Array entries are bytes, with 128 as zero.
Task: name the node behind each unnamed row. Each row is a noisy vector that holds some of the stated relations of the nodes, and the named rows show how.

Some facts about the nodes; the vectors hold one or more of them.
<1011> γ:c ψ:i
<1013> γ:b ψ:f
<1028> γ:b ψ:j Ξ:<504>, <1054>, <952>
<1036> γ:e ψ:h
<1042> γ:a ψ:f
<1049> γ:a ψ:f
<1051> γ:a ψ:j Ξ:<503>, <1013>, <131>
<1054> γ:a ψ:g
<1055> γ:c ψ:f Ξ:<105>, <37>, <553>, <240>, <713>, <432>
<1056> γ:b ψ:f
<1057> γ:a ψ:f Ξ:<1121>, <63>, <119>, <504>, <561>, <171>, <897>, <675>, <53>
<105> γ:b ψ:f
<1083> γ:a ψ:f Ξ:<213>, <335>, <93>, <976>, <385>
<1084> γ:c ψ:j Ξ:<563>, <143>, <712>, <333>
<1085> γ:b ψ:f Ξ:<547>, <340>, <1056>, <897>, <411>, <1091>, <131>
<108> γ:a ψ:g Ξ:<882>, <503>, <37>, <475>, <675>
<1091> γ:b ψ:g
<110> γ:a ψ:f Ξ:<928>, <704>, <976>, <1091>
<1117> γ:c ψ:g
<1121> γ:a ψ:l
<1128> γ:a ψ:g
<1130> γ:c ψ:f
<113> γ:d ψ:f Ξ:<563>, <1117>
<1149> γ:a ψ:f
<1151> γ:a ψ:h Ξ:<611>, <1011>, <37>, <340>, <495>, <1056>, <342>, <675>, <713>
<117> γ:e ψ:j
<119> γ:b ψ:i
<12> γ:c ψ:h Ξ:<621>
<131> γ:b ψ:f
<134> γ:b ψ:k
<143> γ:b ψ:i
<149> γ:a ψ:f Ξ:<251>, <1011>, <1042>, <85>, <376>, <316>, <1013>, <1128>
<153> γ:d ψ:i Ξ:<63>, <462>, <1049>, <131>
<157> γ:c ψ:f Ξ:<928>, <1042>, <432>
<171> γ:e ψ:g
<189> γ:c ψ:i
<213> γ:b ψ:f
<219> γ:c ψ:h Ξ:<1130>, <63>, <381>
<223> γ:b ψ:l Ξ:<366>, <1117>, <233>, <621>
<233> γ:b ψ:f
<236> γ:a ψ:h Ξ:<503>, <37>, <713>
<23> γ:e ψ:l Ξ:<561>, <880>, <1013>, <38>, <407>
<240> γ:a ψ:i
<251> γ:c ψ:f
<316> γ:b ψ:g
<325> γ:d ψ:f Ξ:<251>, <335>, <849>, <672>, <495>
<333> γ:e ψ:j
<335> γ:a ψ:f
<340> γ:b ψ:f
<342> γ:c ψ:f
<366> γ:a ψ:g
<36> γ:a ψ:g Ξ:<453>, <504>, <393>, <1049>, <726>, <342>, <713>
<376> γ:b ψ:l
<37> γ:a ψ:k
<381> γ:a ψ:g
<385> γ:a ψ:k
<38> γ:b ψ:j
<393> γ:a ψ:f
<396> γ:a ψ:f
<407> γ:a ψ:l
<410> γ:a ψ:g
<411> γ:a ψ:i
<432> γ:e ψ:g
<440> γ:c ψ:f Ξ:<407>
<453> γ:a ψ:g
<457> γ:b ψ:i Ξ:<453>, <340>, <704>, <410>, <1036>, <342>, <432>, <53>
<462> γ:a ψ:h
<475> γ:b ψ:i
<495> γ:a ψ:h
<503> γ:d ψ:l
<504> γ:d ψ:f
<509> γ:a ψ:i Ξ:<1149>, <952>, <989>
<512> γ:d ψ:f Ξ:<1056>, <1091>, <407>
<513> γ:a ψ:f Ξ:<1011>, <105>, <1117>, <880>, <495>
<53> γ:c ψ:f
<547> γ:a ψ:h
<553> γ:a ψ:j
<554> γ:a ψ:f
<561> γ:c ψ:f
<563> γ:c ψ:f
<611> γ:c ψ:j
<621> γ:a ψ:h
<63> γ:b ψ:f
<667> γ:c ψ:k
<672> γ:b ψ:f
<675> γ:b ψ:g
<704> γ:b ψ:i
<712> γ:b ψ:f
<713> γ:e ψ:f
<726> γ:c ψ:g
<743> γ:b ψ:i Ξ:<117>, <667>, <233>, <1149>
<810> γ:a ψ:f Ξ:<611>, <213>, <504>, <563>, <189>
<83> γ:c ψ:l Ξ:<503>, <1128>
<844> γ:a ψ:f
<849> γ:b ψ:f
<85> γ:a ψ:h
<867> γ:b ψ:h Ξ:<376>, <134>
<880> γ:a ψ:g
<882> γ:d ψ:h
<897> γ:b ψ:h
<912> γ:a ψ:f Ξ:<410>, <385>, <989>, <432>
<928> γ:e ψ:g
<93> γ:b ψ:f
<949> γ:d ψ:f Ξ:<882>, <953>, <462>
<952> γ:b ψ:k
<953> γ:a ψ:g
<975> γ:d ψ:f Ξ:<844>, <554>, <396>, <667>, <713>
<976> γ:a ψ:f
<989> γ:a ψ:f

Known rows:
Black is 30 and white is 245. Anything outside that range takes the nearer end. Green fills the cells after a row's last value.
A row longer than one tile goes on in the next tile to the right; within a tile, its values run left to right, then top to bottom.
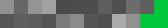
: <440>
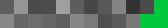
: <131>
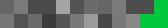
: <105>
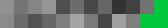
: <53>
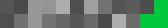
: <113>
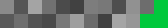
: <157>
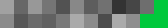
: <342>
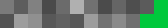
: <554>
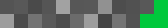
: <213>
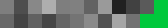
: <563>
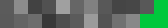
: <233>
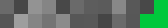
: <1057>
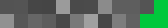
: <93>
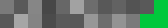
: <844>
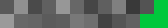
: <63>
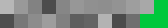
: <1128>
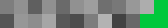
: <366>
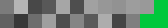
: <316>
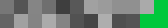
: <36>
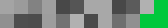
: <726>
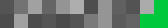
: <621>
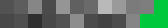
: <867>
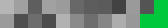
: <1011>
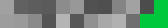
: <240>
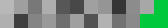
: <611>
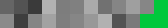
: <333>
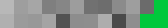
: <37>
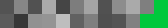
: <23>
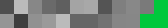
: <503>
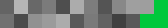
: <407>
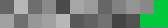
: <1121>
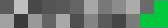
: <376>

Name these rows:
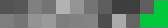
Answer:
<504>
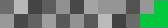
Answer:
<675>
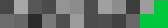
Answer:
<897>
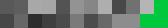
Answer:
<12>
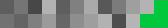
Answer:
<117>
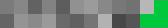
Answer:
<1054>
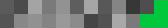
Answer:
<949>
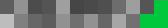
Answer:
<704>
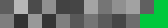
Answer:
<223>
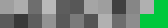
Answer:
<1117>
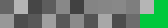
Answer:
<1091>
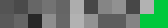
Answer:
<1036>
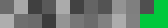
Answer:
<475>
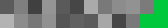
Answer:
<1028>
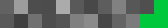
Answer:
<1013>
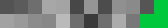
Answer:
<153>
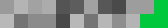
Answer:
<667>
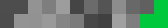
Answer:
<512>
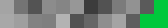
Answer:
<411>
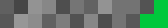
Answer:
<810>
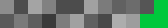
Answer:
<1055>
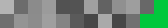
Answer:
<1051>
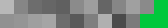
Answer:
<553>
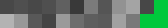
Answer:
<457>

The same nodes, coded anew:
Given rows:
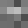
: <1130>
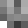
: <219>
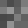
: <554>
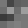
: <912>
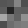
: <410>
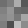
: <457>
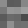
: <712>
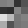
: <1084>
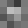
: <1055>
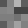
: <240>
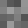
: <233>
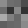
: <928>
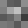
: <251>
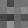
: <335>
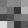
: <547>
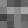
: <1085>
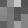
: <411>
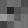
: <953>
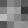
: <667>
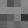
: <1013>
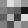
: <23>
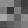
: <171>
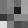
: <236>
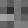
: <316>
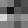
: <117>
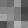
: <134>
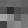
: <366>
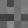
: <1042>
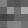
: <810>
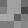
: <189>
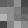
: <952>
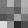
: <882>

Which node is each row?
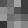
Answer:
<37>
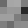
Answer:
<1011>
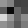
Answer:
<333>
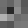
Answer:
<1091>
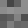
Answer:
<105>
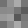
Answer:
<143>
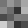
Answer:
<462>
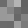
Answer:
<119>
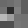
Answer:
<675>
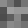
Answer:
<113>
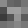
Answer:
<325>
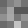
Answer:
<743>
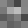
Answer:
<440>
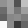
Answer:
<12>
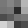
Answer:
<621>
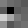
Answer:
<38>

